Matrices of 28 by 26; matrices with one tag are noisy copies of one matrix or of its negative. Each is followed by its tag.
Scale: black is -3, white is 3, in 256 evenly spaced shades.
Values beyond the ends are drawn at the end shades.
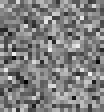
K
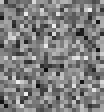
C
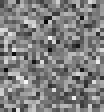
K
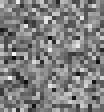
K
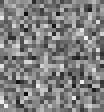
C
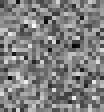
K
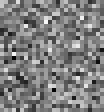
K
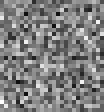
C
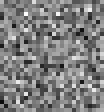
C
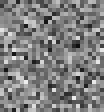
K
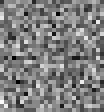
C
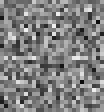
C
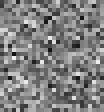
K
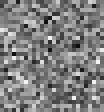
K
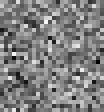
K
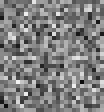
C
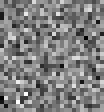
C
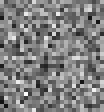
C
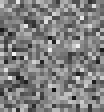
K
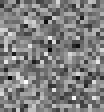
K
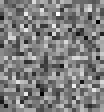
C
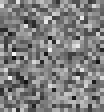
K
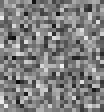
C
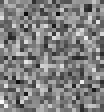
C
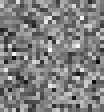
K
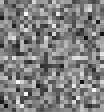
C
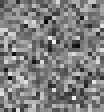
K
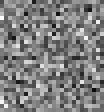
C
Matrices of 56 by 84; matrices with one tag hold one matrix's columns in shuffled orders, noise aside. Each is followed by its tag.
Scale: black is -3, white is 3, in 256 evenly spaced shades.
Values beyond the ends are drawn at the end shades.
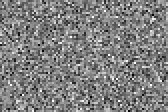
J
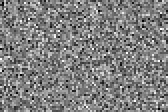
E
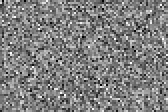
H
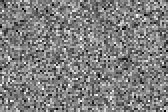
J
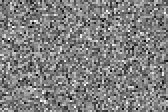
E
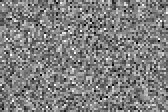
E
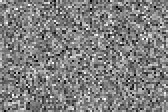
H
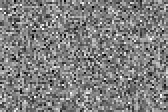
H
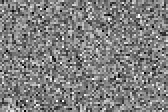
J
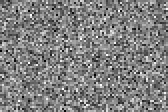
J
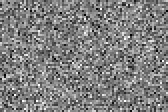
J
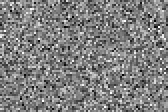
E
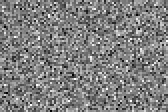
J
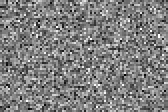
E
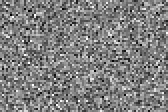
J
